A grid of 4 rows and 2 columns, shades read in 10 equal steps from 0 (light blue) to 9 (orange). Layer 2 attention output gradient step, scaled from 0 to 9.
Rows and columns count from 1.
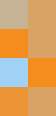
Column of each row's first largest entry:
2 1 2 1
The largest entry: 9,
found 2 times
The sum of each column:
21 27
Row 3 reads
0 9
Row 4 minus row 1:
4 0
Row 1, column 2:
6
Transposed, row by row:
4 9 0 8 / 6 6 9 6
